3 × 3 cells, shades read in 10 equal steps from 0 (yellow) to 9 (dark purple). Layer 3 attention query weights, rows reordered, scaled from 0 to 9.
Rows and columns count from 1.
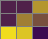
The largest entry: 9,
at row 3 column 3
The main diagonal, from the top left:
8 4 9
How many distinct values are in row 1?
2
